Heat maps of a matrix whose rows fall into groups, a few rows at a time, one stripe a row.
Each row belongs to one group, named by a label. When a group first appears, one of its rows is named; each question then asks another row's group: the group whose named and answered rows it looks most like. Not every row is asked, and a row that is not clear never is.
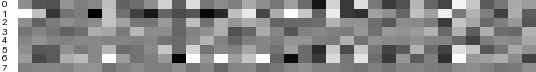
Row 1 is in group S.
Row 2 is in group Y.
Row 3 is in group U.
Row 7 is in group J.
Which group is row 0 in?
Y
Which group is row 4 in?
U
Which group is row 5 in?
Y
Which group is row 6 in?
Y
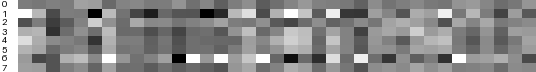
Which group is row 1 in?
S
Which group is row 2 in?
U
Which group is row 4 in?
S
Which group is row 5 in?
S
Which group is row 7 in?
S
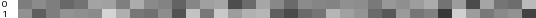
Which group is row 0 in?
U
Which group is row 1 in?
Y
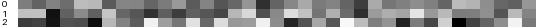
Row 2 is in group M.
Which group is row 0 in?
J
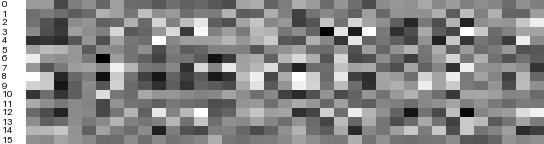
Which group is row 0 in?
S
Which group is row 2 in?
M
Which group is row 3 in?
Y
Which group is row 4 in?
M
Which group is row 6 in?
S
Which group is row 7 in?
Y
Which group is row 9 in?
S
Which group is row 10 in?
U
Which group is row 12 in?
M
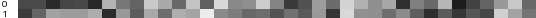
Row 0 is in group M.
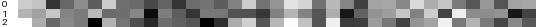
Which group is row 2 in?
S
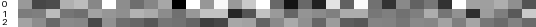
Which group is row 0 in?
Y
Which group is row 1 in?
U
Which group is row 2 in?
S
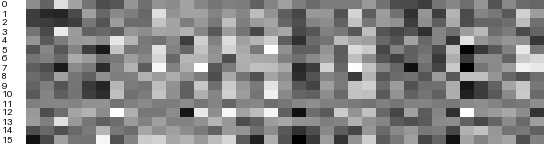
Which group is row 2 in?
M
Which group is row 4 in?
Y
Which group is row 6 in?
M
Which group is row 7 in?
M
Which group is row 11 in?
J
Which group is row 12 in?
Y
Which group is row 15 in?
U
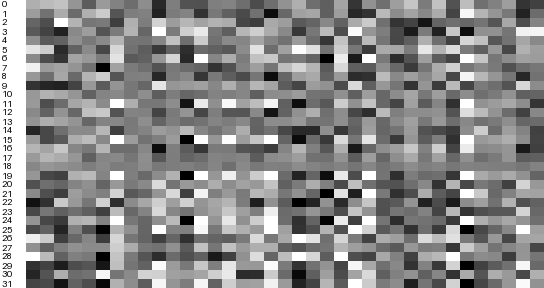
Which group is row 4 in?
Y
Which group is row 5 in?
S
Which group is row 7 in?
S
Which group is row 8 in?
J
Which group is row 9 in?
M
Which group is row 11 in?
Y
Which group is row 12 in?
J
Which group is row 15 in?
Y
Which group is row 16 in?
J
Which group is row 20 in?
M
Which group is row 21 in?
Y
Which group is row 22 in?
U
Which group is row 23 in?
M
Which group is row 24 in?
Y
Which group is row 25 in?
M
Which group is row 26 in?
S
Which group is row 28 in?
S
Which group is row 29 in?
M
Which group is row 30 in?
U
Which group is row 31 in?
M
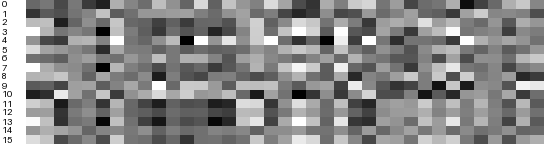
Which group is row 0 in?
M
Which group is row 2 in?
S
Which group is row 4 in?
Y
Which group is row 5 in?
S
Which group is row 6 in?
M
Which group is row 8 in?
J
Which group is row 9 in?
M
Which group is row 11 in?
S
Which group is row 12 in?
S
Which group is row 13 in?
S
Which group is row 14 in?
J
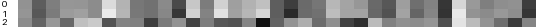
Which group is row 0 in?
Y
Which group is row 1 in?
Y
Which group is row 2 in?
J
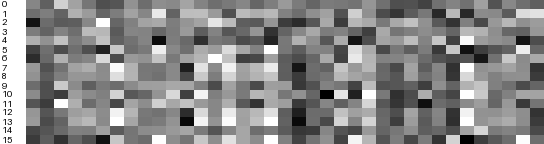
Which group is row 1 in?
M
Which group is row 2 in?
U
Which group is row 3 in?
J
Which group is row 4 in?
J
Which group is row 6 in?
U
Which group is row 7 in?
Y
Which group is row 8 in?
Y
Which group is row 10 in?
Y
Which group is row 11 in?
U
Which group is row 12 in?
Y
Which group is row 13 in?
Y
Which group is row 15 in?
M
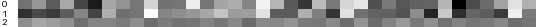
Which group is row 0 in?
M
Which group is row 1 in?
M
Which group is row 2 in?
J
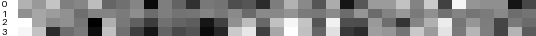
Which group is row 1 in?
J
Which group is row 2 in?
S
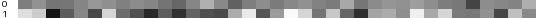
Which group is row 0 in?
U
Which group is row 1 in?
S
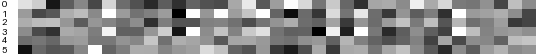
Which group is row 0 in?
S
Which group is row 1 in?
Y
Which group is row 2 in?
J
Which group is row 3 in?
Y
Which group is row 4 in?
M
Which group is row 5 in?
U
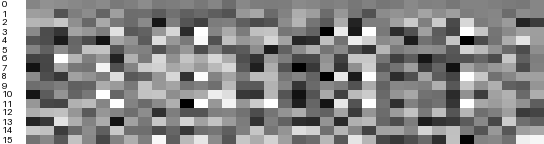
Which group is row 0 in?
J
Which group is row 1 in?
S
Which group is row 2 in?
J
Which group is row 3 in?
Y
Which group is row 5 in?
J
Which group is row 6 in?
U
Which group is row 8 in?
Y
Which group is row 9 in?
U
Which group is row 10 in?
U
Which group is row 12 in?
J
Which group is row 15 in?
M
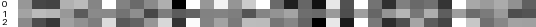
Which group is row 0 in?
Y
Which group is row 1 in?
J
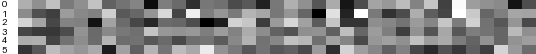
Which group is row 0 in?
J
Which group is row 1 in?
Y
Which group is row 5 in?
U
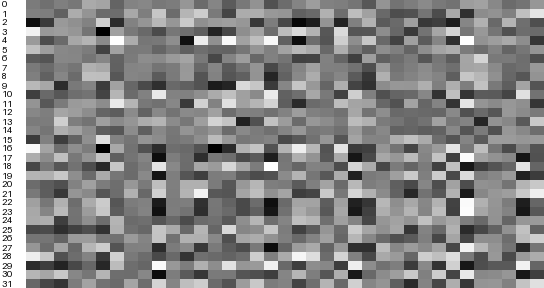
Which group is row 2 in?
U
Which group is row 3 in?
S
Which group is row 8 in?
J
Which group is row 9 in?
S
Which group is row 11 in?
Y
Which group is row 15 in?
U
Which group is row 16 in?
S
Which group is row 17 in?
J
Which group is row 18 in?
M
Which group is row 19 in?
J
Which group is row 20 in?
M
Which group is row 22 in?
J
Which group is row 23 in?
J
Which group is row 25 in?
M
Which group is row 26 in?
M
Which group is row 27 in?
J
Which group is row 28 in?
S
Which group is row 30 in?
J
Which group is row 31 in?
M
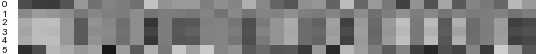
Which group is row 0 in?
M
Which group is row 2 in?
J
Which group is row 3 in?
J
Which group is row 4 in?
J
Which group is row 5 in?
U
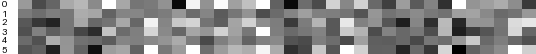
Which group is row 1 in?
J
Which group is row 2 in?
M
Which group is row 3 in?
M
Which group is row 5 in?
M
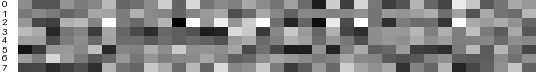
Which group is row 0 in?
Y
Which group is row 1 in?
U
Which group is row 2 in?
Y
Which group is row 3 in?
S
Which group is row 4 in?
S
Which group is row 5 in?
U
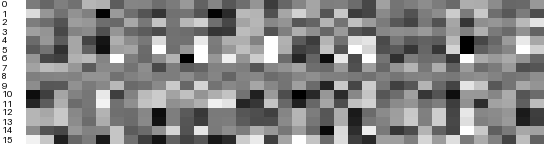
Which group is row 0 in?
J
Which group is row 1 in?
S
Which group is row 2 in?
M
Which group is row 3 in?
S
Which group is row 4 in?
M
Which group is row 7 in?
J
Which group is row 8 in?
J
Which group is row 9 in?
Y
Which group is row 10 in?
U
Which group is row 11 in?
U
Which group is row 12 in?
J
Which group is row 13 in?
J
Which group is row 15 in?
S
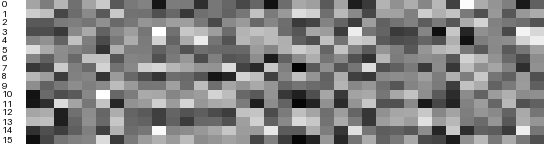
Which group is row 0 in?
J
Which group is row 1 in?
S
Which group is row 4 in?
M
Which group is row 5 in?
S
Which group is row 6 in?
J
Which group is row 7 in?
U
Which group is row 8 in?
S
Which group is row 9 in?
Y
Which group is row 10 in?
U
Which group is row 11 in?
U
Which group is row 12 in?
S
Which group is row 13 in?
S
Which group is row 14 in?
M
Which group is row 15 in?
U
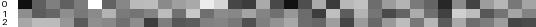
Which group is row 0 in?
U
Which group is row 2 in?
J
